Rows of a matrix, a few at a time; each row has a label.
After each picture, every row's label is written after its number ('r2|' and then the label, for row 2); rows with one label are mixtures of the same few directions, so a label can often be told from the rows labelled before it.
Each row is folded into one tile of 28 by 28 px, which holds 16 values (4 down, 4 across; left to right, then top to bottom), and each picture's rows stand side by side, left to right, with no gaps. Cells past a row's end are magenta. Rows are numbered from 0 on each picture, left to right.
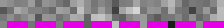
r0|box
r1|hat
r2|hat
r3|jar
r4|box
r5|jar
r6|box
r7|hat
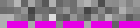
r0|box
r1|hat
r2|box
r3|hat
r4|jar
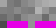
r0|box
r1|jar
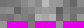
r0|box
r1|jar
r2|hat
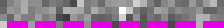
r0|box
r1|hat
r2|box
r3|jar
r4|jar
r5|box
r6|box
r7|box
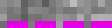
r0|hat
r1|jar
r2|jar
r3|jar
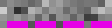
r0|box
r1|hat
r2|box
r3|box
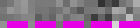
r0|box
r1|jar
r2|hat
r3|jar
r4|box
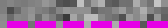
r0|jar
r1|hat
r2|box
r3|box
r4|box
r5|hat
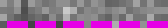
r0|hat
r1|box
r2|jar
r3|hat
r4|box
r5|hat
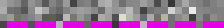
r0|box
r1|jar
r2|hat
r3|hat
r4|jar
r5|hat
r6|hat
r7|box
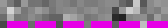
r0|jar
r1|jar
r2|jar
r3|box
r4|box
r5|box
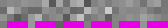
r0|jar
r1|box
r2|hat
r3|hat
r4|jar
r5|box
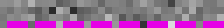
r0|jar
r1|hat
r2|box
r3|hat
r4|jar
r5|box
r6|box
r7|hat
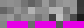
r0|box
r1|hat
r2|hat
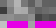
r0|box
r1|jar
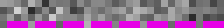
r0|box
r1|hat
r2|box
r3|box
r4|hat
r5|box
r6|hat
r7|jar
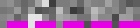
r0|hat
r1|box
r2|box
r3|jar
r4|jar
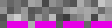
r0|jar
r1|hat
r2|box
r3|hat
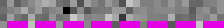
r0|hat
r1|jar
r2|jar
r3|hat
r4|hat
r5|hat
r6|hat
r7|box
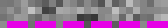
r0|hat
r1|box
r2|hat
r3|box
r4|hat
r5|hat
